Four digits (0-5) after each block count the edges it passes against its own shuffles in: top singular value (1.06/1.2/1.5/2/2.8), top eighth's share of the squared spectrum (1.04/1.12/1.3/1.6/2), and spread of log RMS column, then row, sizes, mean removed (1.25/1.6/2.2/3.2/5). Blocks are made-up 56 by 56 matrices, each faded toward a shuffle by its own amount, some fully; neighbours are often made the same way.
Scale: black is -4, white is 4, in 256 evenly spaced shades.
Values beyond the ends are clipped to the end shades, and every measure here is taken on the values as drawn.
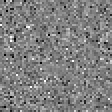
3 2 1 1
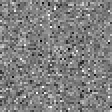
3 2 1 1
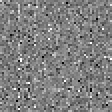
3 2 1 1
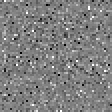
0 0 0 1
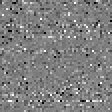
2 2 0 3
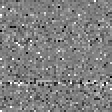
2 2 0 2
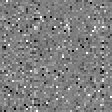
3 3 1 1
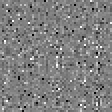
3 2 1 0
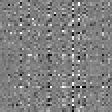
4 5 3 2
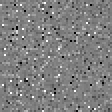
2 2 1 0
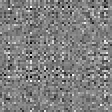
4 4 3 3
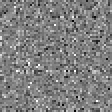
3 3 1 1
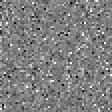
0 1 1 0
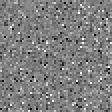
1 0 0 0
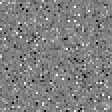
0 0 0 0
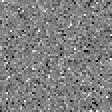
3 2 1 0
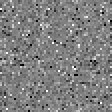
2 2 0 0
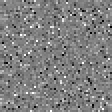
1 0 0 0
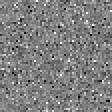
2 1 0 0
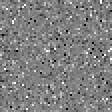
0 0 0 0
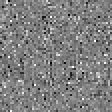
3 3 1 1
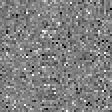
3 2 1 0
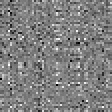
4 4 2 2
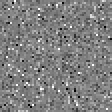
0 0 0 0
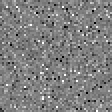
1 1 0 0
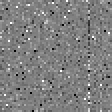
3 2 1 0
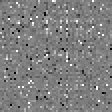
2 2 0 0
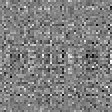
4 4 2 3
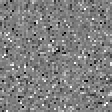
0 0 0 0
